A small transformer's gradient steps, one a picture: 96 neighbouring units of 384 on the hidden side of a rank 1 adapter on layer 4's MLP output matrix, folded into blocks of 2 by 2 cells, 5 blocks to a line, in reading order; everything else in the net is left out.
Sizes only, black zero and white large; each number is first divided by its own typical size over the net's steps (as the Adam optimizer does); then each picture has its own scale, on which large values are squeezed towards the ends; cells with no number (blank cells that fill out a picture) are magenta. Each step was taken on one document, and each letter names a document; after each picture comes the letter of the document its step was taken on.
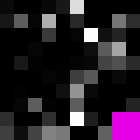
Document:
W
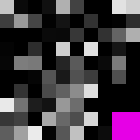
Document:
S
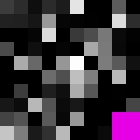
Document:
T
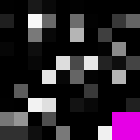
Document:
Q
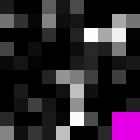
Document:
W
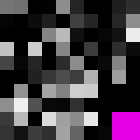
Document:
S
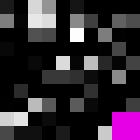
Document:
Q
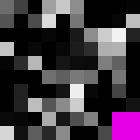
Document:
T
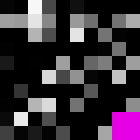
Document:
Q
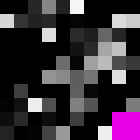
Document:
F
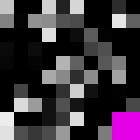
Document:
T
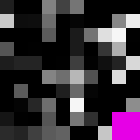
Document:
W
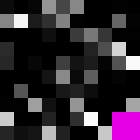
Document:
W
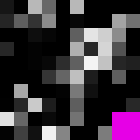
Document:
F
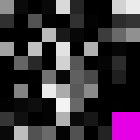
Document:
S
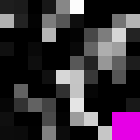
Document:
W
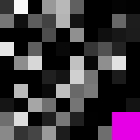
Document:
T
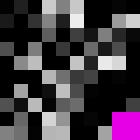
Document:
T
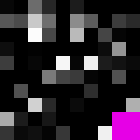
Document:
Q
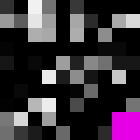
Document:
Q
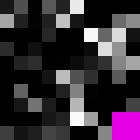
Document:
W
